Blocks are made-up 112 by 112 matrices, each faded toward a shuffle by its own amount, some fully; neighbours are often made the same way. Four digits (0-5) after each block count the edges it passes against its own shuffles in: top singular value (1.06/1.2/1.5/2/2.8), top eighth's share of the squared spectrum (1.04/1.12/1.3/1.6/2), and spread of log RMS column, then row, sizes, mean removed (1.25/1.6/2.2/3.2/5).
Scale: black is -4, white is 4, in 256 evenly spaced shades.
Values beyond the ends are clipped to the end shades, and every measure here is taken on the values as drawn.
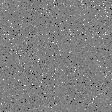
3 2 0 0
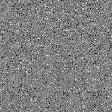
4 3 1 1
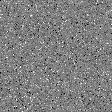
1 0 0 0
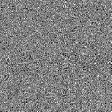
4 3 2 2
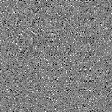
4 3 1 2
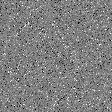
0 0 0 0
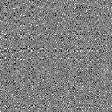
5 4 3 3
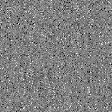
4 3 2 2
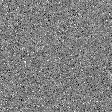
1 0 0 0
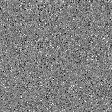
3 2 1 1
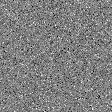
0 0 0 0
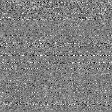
2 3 0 4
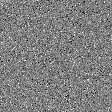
0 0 0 0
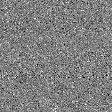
1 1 0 3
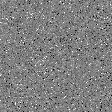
2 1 0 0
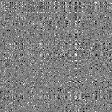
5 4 2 3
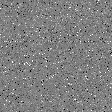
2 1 0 0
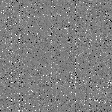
2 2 2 1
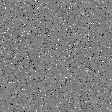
0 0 0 0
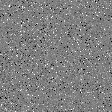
0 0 0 0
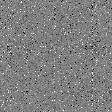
2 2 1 1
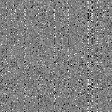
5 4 3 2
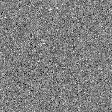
0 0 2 0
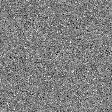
0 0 1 0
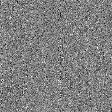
1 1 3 0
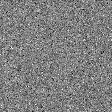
0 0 1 0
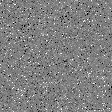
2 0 0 0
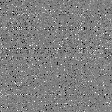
4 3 1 2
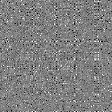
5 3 2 2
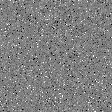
2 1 0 0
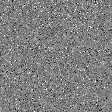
2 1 0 0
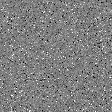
3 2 0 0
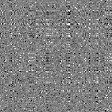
5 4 3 3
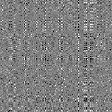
5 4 3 3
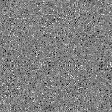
4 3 1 2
